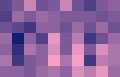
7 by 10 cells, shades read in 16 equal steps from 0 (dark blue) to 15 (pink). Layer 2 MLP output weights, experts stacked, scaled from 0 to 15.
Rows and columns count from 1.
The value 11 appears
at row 4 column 7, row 6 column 9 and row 7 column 8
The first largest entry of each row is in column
3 2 7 5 7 5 9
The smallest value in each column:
4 0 3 4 7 6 6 3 6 6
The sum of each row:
74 71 66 71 92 92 97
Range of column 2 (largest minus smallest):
9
